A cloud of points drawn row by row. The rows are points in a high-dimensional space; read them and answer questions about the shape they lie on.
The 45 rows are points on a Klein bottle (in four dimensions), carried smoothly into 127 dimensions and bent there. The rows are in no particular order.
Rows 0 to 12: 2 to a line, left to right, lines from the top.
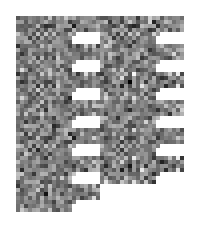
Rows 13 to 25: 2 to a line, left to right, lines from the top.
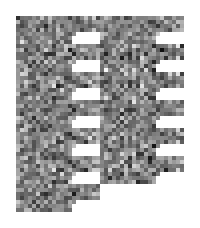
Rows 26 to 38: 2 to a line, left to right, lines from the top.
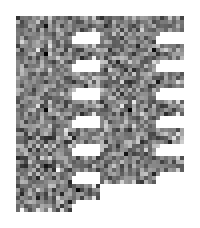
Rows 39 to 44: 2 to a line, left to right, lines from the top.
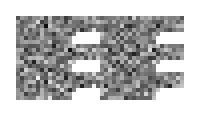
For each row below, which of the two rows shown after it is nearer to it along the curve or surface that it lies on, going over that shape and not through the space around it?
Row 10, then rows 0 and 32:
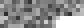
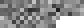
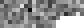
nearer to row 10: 0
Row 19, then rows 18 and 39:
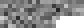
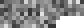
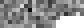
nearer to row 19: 18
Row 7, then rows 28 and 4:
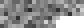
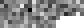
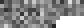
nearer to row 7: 4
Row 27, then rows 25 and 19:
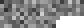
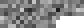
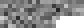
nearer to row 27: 25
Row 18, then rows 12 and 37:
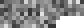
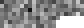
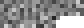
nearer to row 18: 12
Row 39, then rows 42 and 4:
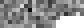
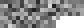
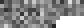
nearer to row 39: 4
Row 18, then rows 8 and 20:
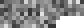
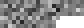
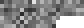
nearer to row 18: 20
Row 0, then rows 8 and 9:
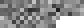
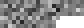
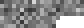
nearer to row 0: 9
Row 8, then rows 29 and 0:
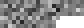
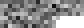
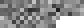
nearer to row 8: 29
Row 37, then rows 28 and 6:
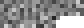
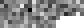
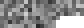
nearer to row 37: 6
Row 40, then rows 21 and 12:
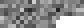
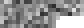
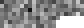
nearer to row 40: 21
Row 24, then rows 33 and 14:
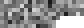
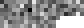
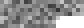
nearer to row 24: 33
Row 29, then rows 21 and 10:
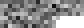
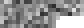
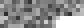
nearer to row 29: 10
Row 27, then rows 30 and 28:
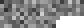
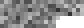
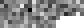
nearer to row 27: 28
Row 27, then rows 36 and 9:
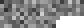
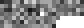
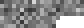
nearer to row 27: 9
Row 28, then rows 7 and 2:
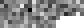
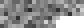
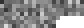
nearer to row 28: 2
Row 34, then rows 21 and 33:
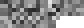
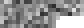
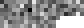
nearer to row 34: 21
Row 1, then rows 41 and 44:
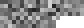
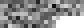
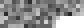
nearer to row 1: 41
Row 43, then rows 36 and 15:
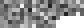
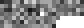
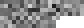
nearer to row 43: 36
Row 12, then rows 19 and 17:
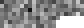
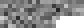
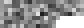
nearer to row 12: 17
